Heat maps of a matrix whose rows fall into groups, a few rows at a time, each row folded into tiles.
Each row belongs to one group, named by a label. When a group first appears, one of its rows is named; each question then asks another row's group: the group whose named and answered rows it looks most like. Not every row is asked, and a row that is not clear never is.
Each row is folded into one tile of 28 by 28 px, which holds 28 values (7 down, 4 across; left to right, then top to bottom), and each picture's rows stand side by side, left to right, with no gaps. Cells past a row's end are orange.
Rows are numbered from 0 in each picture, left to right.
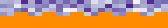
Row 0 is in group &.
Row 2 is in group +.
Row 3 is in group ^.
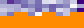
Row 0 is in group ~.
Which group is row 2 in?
&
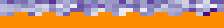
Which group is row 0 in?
~
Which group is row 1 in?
&
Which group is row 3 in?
+
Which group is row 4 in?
+
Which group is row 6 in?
&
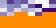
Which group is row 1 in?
&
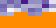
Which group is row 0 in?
+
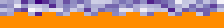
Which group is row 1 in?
~
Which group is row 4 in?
+
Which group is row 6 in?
^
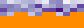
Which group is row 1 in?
&
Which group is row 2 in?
^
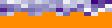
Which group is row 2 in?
^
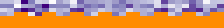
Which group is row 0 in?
&
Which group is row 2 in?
&
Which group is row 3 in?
+
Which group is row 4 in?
+
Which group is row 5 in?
&
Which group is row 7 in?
^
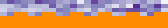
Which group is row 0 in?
~
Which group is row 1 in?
~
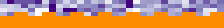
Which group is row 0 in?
~
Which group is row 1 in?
+
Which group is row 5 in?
&
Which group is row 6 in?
&
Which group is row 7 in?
+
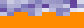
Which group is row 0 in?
^
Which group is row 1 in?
+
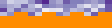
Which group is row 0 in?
^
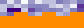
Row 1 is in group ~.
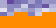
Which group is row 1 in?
+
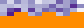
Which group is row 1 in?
^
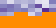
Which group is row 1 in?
&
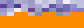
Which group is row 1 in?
^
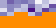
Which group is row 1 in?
^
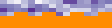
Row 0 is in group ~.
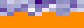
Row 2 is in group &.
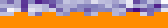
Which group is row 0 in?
+
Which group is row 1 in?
~
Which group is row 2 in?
^
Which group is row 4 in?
&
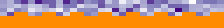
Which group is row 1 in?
~
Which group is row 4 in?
^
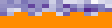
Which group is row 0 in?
+
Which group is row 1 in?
+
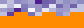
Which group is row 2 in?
+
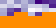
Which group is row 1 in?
~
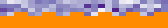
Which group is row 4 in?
^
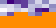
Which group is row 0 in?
~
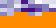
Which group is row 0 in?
&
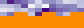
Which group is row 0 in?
~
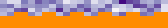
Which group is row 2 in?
^
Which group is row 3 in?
^
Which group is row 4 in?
~
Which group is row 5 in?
+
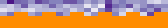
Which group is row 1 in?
~
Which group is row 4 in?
+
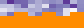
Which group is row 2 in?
+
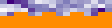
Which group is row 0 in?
~
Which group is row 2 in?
+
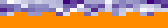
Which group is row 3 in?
+
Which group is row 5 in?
~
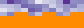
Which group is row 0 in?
~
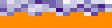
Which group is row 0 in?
^
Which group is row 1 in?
~
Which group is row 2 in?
^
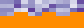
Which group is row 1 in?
^
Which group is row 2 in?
&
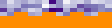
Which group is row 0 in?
^
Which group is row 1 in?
&
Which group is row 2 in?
^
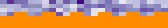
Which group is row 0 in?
~
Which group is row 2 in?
&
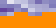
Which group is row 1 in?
~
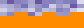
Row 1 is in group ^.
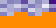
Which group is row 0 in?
&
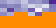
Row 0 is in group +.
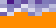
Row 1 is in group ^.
